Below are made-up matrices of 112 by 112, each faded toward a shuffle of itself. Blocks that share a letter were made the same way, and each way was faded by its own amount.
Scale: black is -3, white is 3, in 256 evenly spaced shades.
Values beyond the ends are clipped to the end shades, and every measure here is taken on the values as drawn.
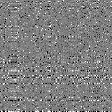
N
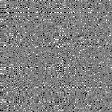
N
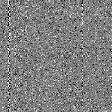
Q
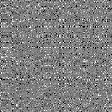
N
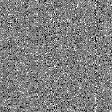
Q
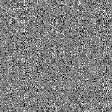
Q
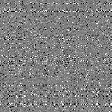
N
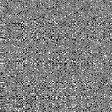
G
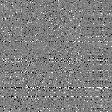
N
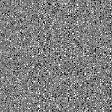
Q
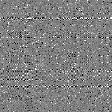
N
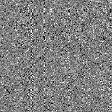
Q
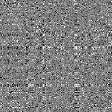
G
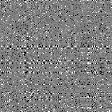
N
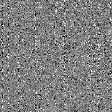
Q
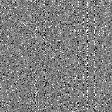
Q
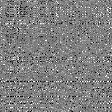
N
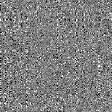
Q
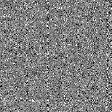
Q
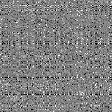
G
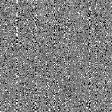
Q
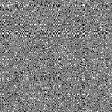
G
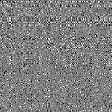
N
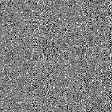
Q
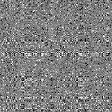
G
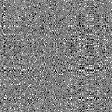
G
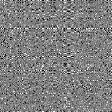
G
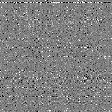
N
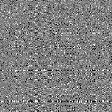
G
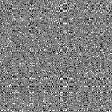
G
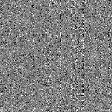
Q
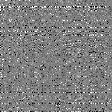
N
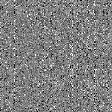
Q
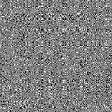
G
